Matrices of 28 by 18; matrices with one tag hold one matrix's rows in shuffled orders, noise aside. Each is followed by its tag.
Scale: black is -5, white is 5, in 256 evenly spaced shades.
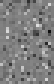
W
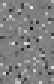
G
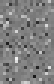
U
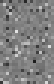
U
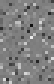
G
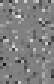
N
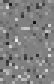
U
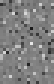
G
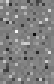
U
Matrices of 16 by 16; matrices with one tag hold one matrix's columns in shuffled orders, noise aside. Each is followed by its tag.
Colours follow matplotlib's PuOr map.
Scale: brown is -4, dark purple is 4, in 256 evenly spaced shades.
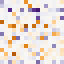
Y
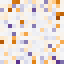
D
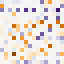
Y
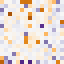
D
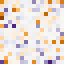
D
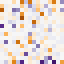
D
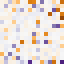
D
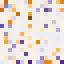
D
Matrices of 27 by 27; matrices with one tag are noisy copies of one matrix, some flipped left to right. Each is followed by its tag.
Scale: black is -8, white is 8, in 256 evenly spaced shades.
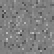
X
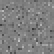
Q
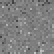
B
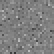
Q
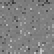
B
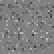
X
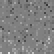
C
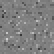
X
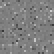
Q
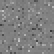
Q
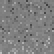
C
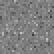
X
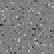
Q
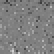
B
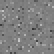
Q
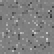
X
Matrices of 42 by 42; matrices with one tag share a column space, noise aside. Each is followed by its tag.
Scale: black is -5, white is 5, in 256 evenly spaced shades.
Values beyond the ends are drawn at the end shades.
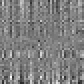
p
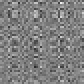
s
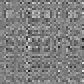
s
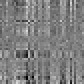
p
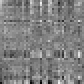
p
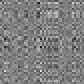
s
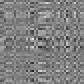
s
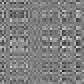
s
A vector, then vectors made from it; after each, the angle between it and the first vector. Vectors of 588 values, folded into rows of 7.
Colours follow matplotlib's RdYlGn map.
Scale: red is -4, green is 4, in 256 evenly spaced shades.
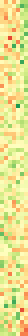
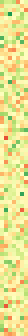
orthogonal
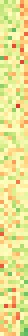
nearly opposite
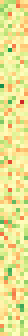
partly opposed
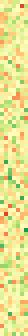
orthogonal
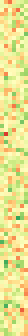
partly aligned
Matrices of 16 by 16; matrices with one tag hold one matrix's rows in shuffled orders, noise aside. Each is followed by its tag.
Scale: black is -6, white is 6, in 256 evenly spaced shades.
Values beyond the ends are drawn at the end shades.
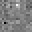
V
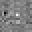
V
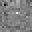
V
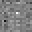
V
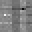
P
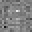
V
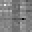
P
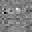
V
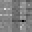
P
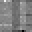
P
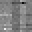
P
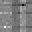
P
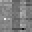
P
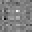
V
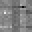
P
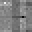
P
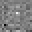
V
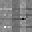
P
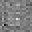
V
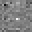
V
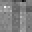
P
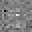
V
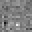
V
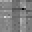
P
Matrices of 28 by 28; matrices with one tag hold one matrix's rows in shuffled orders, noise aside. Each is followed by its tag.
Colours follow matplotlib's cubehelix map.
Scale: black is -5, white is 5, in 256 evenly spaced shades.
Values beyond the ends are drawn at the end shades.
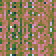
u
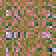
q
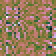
q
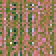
u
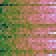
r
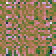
q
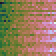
r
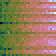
r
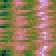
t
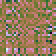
q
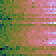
r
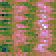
t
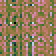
u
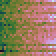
r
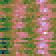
t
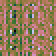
u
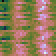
t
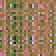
u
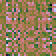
q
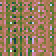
u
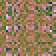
q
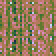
u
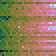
r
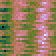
t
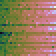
r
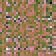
q
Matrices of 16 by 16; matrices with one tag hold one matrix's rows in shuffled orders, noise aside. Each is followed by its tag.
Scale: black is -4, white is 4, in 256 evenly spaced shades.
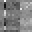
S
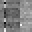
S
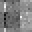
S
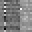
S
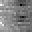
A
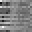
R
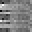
R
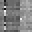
S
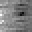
A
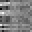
R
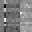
S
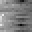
A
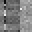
S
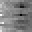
A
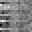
R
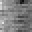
A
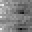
A
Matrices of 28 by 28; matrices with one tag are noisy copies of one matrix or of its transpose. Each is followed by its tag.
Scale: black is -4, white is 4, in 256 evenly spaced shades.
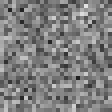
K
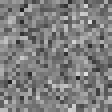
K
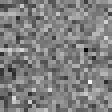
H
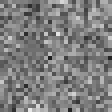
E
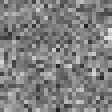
E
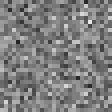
K
